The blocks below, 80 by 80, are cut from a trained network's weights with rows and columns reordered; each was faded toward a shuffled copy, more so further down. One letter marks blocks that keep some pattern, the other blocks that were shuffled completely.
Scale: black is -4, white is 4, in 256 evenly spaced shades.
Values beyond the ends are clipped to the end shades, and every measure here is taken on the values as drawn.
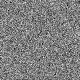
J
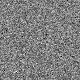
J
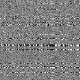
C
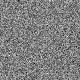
J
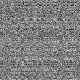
C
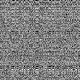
C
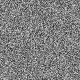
J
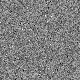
J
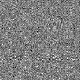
C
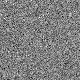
J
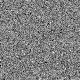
J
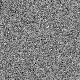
J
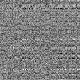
C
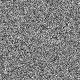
J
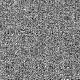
C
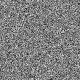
J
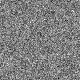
J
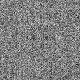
C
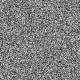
J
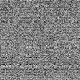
C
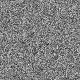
J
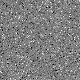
J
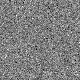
J
